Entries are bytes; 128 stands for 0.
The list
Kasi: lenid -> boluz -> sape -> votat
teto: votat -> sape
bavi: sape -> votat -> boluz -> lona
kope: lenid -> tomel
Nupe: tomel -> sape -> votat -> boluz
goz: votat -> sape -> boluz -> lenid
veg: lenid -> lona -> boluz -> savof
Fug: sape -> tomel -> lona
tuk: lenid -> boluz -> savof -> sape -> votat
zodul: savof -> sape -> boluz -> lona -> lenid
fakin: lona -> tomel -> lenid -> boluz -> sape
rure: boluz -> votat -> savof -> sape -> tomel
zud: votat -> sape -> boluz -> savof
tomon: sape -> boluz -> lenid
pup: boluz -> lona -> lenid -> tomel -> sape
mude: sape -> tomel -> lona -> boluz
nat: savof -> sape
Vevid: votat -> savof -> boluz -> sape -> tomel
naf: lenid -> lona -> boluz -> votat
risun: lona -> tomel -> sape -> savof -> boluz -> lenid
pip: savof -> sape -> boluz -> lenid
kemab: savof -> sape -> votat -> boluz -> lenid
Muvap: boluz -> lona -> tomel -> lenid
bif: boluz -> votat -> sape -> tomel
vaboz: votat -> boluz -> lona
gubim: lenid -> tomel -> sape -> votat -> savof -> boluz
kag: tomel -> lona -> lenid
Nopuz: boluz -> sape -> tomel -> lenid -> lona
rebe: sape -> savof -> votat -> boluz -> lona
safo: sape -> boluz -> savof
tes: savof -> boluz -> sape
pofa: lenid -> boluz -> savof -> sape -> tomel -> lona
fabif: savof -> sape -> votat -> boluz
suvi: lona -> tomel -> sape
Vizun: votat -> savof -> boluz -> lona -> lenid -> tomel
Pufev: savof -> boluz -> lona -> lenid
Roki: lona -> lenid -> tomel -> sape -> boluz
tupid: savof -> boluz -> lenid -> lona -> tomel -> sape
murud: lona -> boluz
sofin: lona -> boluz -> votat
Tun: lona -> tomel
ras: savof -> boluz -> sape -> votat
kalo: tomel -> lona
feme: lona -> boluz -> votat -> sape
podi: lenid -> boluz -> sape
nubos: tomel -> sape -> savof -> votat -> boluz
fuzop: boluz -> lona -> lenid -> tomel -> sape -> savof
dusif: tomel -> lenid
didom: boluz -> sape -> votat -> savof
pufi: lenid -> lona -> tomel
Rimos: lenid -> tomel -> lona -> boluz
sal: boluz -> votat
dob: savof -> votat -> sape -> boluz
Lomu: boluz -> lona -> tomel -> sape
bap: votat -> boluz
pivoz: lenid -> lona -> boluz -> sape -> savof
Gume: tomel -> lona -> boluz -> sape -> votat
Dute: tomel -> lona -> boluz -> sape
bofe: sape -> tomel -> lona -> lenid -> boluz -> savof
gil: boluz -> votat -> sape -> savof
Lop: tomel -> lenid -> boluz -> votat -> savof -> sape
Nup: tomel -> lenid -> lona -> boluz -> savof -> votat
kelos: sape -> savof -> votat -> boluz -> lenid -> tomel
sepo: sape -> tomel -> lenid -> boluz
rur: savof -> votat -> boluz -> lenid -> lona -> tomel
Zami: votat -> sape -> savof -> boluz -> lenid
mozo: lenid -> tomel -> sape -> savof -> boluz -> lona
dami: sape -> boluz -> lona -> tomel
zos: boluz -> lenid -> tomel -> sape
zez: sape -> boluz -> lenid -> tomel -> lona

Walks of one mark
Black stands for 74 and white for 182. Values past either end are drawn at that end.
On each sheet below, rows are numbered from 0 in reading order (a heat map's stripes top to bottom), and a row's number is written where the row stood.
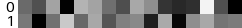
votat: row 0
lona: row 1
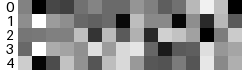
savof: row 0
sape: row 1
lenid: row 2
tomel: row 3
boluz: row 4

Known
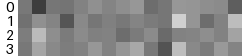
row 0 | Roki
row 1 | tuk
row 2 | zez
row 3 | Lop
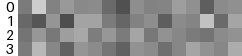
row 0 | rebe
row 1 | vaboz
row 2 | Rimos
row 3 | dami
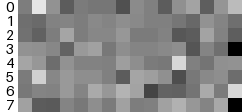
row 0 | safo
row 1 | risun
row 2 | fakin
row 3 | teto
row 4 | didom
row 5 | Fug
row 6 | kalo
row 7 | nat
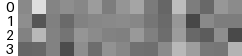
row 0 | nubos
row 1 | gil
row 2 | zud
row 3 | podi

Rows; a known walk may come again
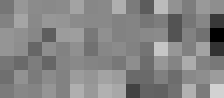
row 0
Nup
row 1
goz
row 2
teto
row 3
fabif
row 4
tupid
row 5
Dute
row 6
kalo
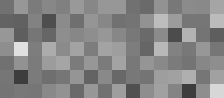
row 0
Gume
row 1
podi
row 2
bif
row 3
Nupe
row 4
Rimos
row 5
feme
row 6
veg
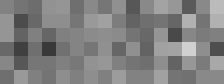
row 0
naf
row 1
Muvap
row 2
gil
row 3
tes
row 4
fuzop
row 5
mozo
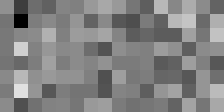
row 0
zos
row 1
murud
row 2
kag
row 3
rebe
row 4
fakin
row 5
bavi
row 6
safo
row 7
pup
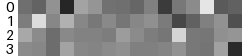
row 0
bap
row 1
sepo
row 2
didom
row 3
pip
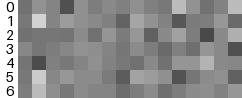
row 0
pofa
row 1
mude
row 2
pivoz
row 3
rur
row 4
Pufev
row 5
Fug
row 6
zez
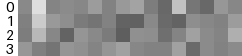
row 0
nubos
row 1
tomon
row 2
dami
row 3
Nopuz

